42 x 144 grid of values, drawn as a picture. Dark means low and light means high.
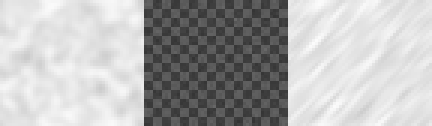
The table splits into one row of 3 panels. Panel 1,1: very high, blotchy, faint in contrast. Panel 1,2: low, checkered. Panel 1,3: very high, slanting up to the right, faint in contrast.
